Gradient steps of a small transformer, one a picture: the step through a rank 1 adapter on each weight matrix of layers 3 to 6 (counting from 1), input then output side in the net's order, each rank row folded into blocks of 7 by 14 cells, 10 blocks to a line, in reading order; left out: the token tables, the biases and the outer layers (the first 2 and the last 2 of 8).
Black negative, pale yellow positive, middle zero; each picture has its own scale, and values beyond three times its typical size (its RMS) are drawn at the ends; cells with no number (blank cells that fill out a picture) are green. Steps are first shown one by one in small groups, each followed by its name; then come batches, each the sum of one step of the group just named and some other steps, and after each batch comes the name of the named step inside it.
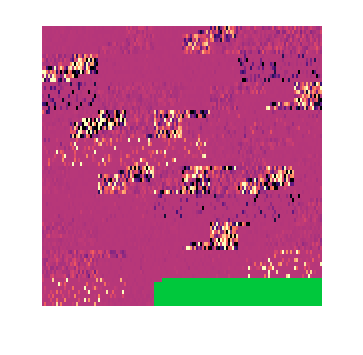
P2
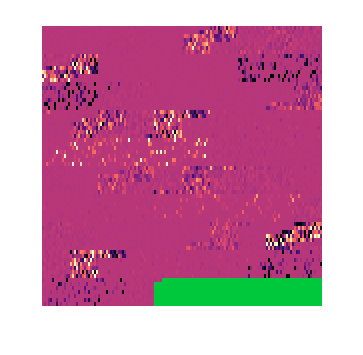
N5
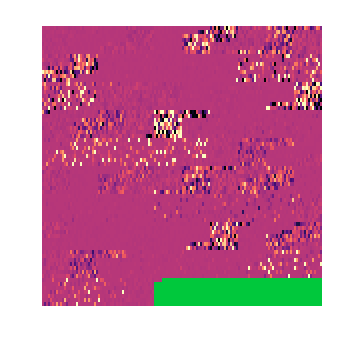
P2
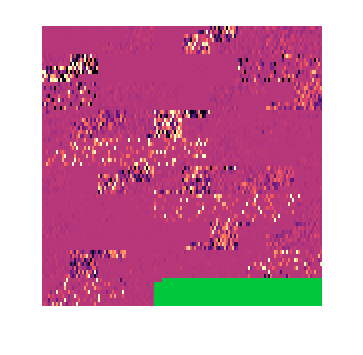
P2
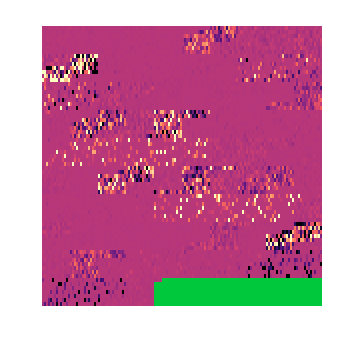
N5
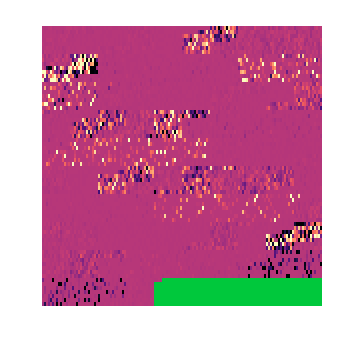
N5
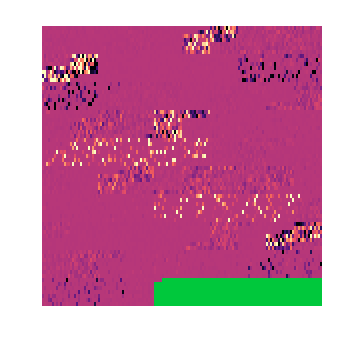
N5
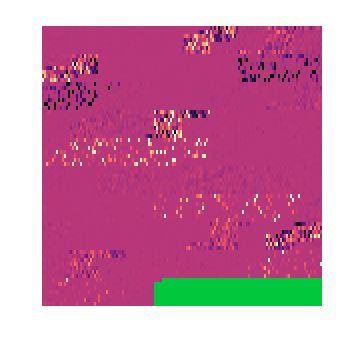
N5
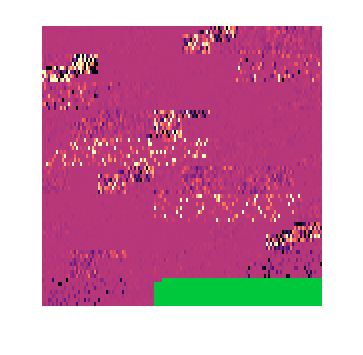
N5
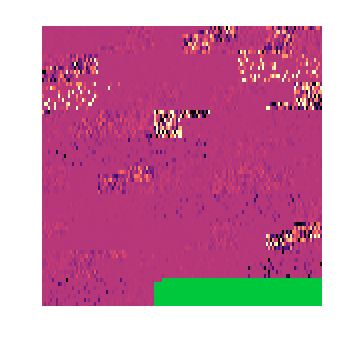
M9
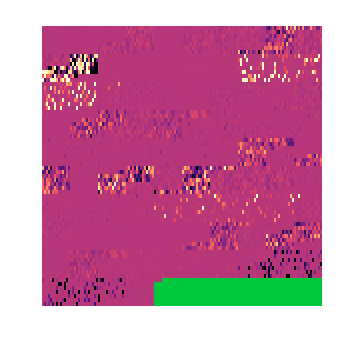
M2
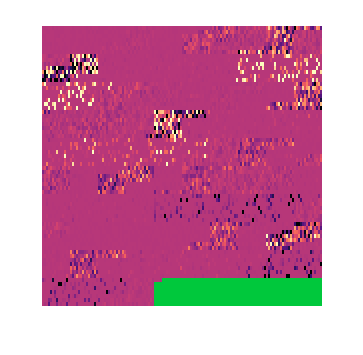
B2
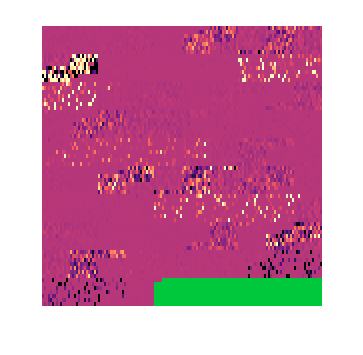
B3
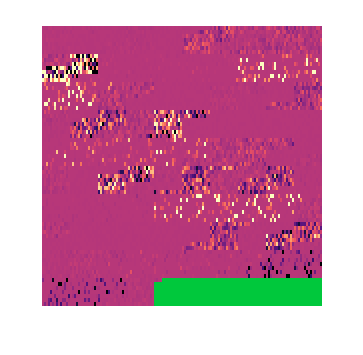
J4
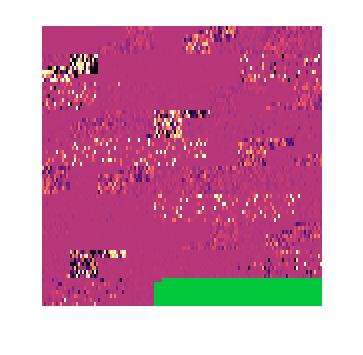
M2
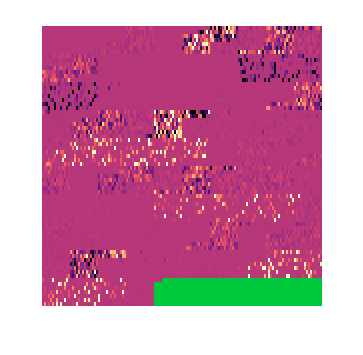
M9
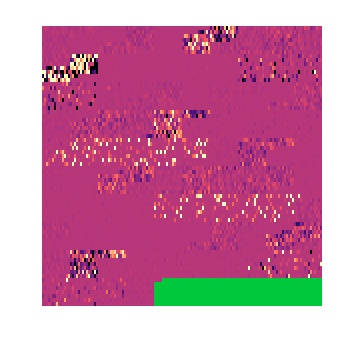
B3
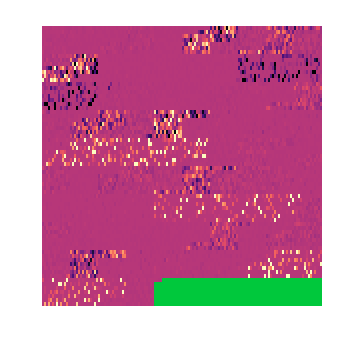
M2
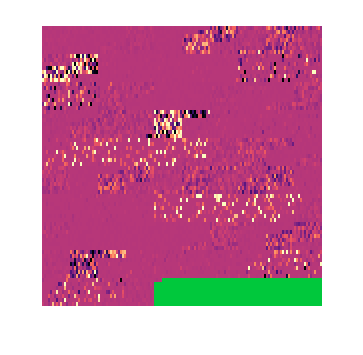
J4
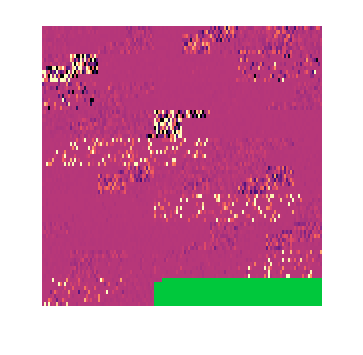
J4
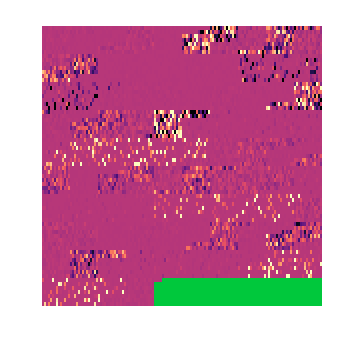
M9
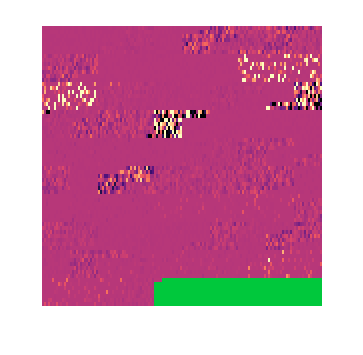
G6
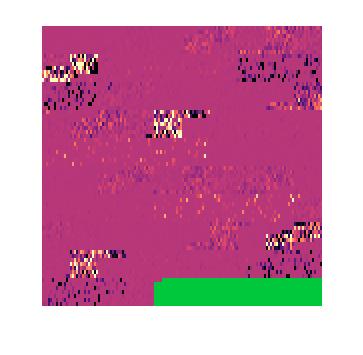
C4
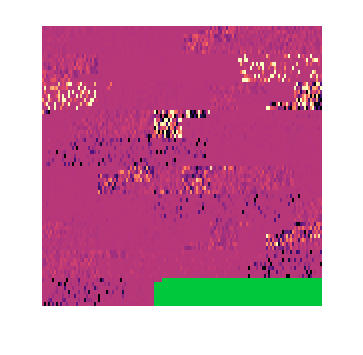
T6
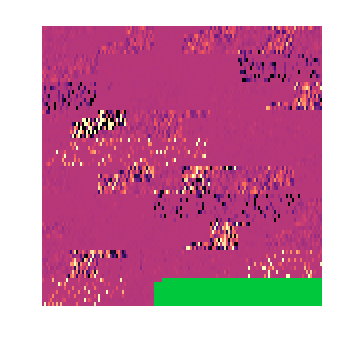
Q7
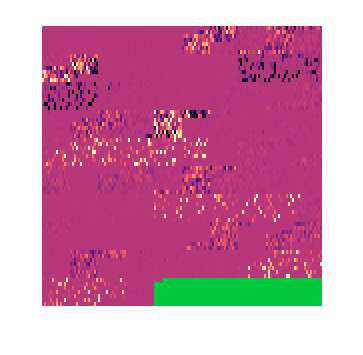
C4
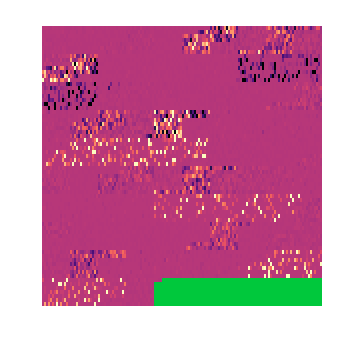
C4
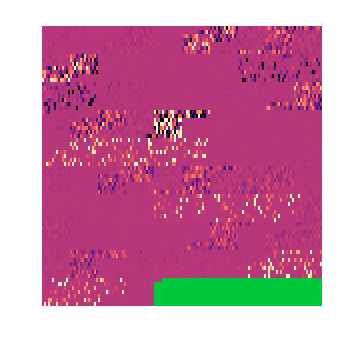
T6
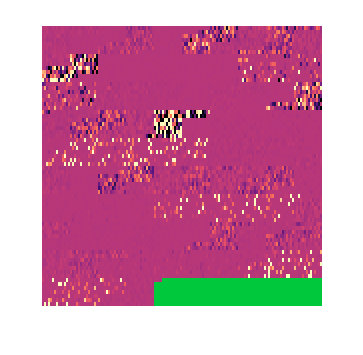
T6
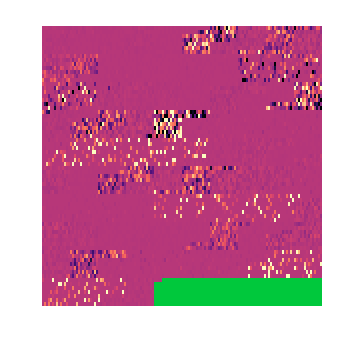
G6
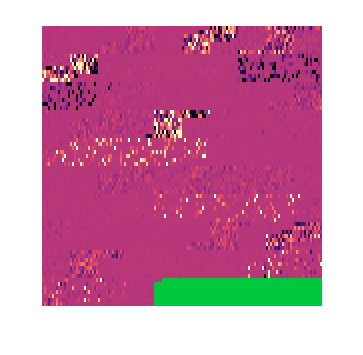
C4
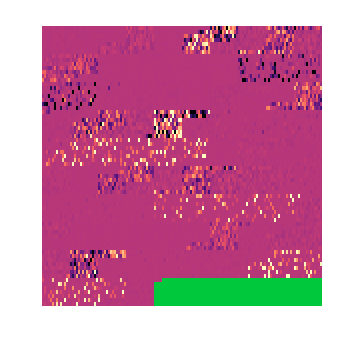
T6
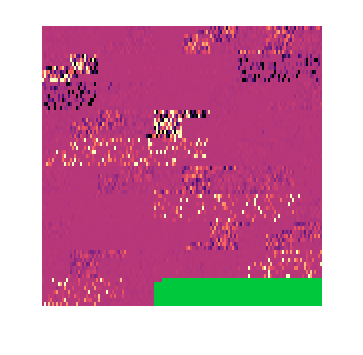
C4
